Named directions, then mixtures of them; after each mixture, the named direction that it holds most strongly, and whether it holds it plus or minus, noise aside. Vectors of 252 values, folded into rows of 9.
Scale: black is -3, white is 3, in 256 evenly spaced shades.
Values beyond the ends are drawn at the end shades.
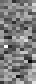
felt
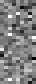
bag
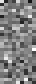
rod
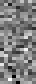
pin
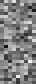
felt, minus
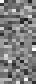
rod, plus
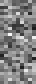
bag, plus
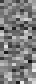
felt, plus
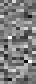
felt, minus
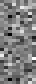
bag, minus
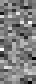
bag, plus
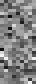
bag, minus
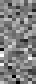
pin, plus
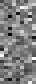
bag, minus
